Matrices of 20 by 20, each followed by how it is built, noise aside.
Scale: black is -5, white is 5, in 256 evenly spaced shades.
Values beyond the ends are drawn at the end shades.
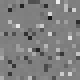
sparse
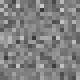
low rank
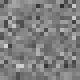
low rank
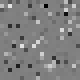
sparse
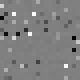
sparse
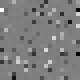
sparse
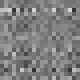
low rank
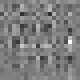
low rank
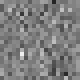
low rank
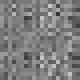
low rank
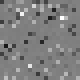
sparse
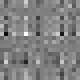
low rank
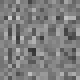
low rank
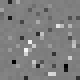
sparse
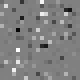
sparse
